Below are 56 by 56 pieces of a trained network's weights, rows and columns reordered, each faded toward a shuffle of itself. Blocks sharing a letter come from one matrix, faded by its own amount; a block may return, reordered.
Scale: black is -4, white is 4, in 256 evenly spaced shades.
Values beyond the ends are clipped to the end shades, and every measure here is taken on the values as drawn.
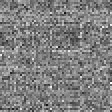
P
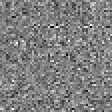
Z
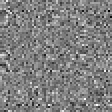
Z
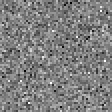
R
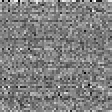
P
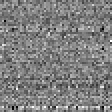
P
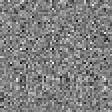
Z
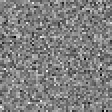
R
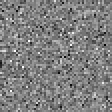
R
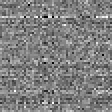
P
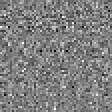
Z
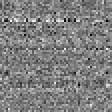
P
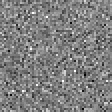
R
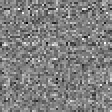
Z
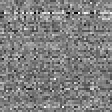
P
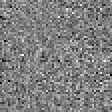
Z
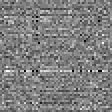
P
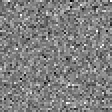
R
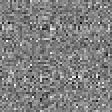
Z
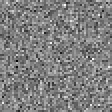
R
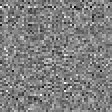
Z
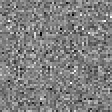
Z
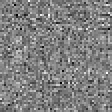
Z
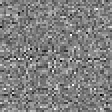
Z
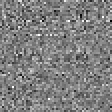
Z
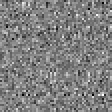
Z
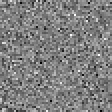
R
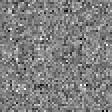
Z
